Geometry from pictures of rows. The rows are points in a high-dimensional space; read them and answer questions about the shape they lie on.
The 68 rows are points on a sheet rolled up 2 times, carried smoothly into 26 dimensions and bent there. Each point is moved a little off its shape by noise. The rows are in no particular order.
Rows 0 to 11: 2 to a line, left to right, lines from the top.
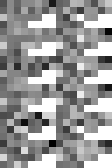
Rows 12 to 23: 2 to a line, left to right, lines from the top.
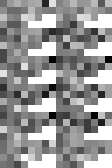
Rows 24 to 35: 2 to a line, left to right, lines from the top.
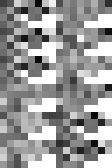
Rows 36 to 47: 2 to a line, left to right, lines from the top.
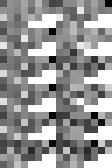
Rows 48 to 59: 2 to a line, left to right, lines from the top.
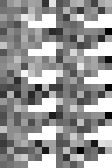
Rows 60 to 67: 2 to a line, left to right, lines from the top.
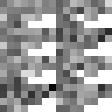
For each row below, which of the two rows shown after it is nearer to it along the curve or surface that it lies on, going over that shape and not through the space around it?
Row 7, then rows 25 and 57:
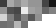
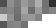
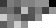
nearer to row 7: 57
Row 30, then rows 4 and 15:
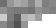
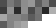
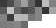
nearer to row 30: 4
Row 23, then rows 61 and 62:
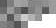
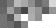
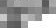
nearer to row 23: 62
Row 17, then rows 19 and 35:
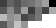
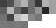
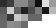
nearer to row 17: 35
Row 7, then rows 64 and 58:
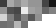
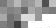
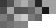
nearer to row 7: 64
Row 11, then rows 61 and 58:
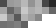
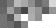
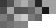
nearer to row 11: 61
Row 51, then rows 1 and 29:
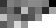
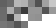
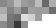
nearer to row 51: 29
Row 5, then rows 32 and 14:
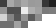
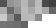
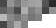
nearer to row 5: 32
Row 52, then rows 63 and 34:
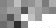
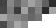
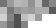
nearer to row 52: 34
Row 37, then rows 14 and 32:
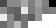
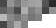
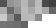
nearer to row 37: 32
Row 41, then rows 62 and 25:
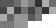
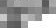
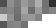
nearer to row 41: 25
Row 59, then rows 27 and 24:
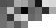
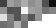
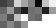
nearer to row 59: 24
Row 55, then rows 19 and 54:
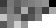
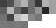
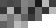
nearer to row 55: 54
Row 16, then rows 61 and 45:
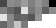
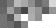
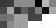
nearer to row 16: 45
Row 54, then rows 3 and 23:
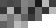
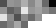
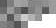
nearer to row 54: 3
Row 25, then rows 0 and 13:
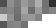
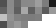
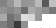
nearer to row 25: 0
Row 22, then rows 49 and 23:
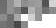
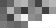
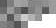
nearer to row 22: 49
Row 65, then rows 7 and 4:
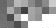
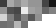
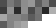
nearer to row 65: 4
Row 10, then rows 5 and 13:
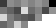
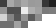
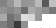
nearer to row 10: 5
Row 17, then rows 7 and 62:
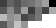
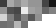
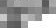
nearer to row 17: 7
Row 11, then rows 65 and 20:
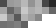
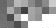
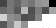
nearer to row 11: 20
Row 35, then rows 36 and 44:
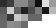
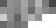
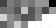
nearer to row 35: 44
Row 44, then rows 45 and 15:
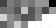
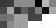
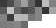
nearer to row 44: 45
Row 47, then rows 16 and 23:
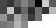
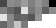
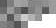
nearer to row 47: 16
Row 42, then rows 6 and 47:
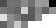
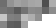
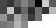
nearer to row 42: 47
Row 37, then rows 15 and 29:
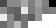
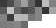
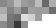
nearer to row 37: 29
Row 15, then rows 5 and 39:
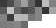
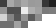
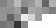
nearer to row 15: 39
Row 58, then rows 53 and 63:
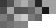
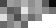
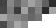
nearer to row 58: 63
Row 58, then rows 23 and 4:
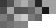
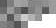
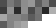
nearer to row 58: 4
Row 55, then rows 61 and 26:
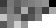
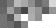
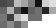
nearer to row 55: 26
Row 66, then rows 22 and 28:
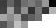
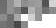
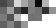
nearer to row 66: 28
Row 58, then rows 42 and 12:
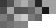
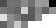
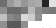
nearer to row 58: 12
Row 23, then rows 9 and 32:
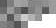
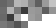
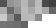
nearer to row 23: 9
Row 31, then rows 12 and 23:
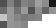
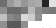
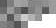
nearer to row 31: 23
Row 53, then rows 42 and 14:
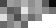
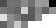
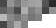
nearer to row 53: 42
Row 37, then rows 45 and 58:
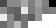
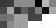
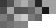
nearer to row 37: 45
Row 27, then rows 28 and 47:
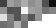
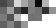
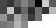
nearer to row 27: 47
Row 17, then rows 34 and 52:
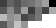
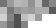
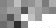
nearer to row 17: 34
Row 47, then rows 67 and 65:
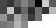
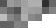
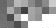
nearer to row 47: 65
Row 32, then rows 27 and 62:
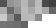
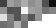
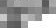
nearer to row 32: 27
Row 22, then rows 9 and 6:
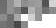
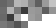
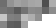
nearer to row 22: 9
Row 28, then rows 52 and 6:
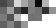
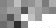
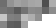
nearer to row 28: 52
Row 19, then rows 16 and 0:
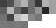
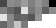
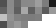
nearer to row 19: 0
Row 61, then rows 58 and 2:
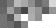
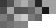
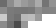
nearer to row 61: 58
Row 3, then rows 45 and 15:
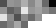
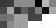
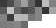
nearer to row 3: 45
